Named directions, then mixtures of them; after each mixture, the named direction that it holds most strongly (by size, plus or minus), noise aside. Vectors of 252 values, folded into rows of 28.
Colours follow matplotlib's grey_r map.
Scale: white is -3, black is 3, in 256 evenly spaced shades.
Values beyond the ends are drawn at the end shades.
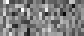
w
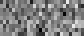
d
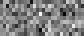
d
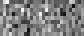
w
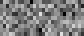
d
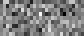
w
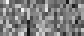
w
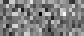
w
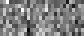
w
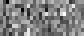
w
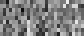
d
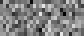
d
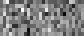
w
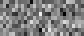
d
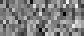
d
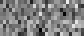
d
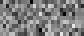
d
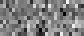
d
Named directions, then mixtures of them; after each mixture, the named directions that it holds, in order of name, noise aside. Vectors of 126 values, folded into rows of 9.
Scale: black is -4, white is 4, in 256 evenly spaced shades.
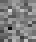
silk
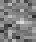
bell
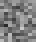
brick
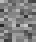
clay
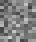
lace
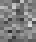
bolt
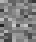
clay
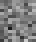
silk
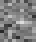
bell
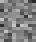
clay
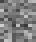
clay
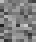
clay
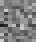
brick, clay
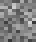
bolt, silk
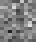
bolt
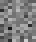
clay, silk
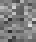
bolt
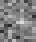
bell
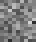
bolt, silk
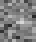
bell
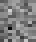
silk
